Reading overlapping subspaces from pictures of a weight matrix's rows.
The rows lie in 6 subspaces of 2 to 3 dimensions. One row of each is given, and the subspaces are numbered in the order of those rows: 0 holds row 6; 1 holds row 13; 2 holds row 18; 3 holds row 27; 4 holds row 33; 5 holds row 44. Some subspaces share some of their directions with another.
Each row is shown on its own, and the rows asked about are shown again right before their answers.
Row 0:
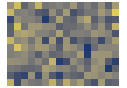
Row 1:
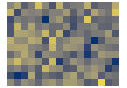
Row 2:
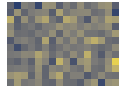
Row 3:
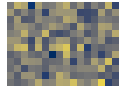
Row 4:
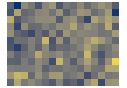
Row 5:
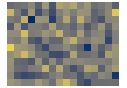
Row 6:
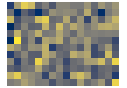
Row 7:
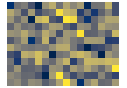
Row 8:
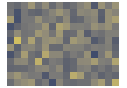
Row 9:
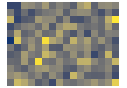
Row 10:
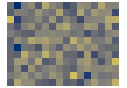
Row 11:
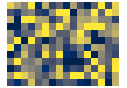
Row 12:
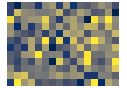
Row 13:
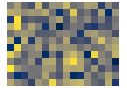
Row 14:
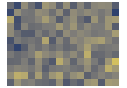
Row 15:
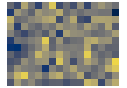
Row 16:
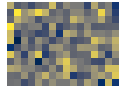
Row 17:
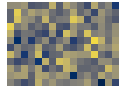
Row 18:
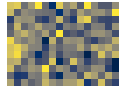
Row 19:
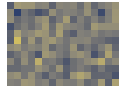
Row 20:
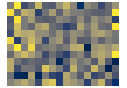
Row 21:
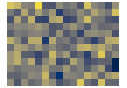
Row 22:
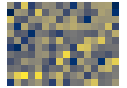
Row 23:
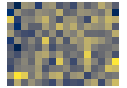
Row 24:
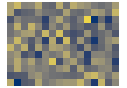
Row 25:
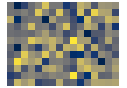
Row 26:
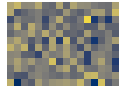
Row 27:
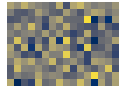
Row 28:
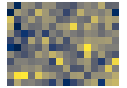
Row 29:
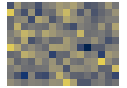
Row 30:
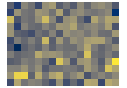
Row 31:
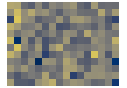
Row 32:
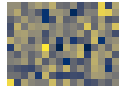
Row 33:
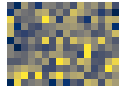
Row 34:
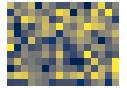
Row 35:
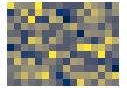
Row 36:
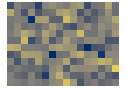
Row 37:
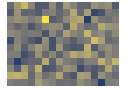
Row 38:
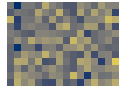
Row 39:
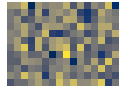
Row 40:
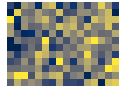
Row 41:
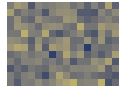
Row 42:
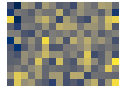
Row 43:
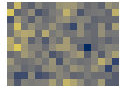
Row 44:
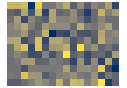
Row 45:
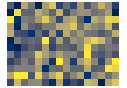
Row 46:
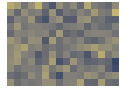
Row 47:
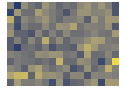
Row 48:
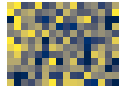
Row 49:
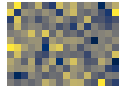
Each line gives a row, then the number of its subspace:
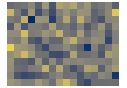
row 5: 2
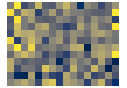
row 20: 3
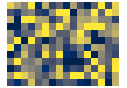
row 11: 1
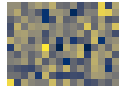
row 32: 4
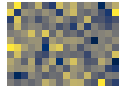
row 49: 4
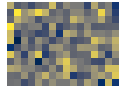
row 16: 0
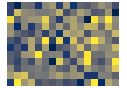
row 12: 3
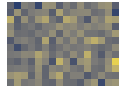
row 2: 2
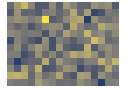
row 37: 0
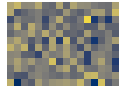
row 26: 3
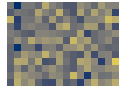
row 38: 0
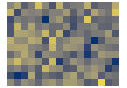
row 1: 0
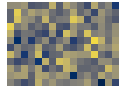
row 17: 0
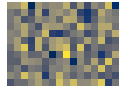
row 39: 5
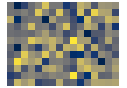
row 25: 0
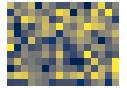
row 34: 1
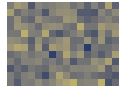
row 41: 5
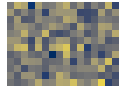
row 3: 5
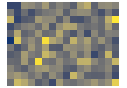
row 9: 1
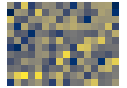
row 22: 5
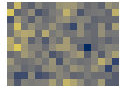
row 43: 5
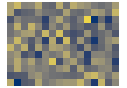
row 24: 3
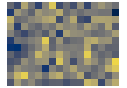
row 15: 2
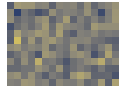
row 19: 0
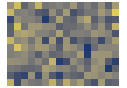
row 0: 4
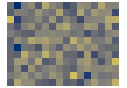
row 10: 0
